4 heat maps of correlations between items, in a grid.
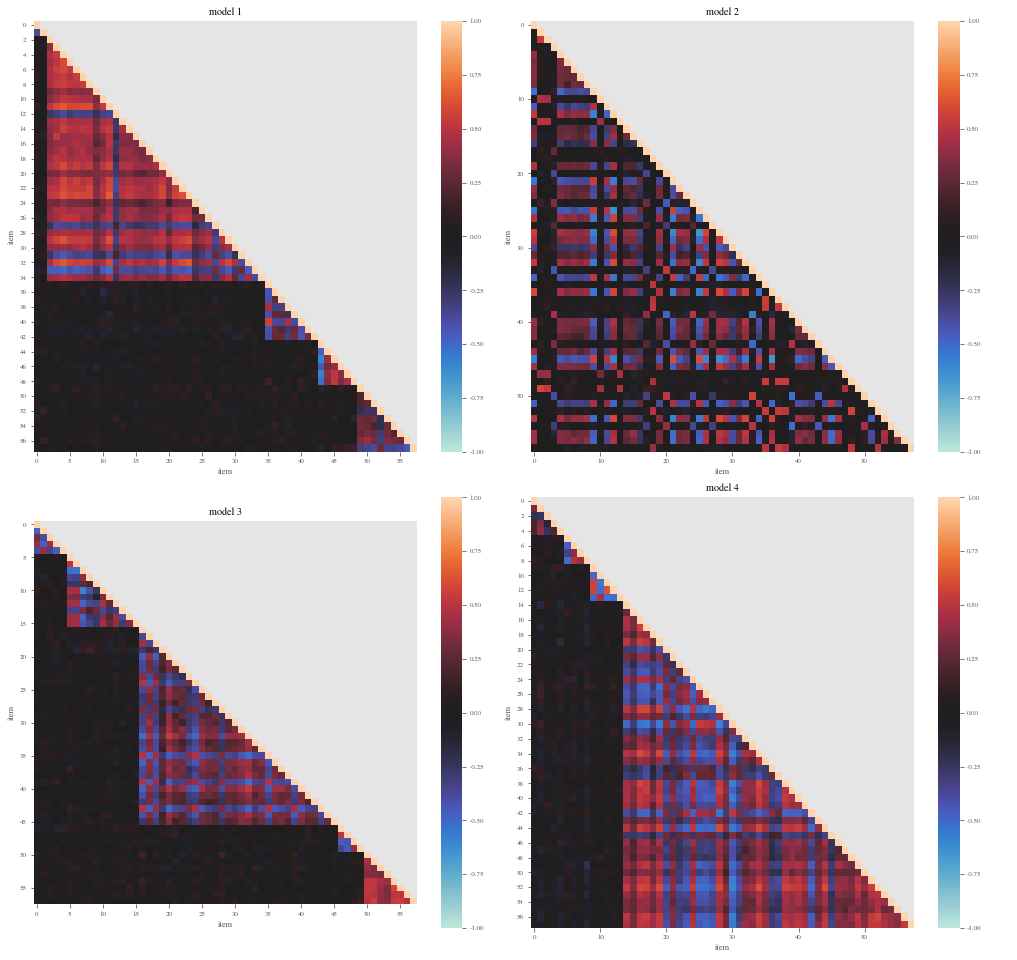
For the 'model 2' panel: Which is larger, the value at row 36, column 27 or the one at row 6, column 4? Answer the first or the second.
the second
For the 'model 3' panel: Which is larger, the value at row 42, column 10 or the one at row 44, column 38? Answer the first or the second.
the second
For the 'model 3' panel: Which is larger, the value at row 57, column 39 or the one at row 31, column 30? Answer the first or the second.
the second
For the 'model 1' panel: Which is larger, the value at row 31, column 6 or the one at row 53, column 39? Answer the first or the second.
the second
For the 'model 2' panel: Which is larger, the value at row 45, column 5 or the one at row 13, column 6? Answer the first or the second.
the second
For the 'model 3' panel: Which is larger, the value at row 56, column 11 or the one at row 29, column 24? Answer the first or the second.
the first
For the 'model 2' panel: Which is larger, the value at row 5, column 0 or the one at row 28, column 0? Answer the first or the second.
the second
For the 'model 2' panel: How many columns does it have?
58
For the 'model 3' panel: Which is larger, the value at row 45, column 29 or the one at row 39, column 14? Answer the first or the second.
the first
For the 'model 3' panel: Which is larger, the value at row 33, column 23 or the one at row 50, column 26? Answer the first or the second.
the second
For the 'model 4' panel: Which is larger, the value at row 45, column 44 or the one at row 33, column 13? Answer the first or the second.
the second
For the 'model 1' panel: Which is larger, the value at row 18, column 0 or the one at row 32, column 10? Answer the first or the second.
the second
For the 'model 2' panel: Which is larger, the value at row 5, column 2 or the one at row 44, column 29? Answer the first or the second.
the second
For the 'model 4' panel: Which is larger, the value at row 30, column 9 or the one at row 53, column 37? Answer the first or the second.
the first
